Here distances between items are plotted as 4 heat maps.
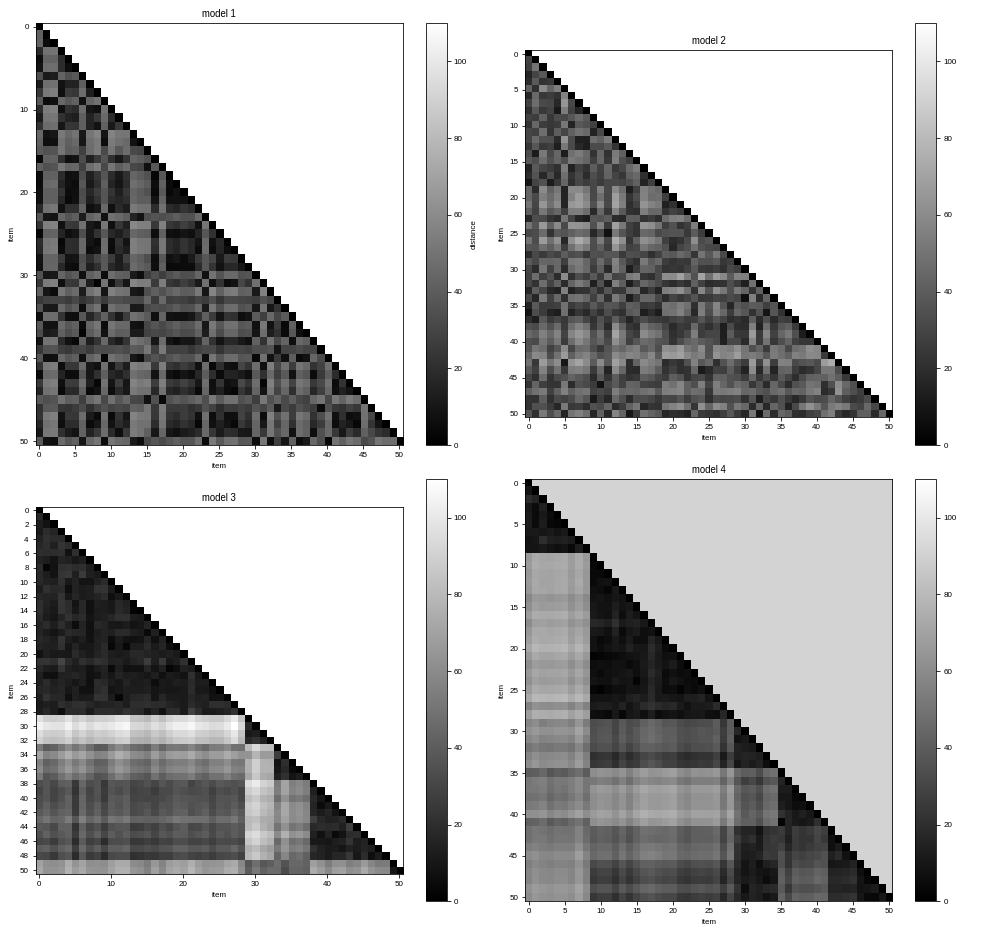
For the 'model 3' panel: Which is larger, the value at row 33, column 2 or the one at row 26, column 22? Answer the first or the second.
the first
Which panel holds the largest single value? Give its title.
model 3
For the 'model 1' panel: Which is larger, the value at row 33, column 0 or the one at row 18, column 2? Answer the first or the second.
the second
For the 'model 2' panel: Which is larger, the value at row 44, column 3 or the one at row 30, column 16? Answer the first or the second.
the second
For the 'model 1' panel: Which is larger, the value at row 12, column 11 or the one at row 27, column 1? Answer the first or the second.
the second
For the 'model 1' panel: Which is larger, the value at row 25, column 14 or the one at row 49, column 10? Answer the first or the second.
the first
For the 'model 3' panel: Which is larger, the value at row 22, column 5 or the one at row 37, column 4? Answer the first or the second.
the second
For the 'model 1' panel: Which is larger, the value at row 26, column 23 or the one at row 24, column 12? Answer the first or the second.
the first
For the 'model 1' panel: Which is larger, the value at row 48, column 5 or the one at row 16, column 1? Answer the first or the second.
the second
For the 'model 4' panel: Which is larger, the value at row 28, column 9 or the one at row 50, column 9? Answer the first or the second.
the second
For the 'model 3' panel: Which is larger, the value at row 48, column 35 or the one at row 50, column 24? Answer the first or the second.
the second
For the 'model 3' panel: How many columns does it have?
51
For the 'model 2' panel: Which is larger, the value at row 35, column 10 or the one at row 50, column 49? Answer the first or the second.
the second
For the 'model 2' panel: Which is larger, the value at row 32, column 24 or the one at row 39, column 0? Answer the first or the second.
the second
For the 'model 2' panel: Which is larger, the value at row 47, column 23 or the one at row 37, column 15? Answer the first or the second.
the first
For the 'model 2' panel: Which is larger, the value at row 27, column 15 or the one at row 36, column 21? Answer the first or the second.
the second
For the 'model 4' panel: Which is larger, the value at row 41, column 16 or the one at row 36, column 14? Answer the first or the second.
the first
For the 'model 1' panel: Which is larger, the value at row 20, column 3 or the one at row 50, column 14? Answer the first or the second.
the first
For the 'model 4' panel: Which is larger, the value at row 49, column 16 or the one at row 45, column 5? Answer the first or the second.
the second
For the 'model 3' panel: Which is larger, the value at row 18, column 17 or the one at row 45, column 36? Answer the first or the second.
the second
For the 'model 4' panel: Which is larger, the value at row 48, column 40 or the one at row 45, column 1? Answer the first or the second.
the second
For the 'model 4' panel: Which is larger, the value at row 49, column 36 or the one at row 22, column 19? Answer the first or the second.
the first
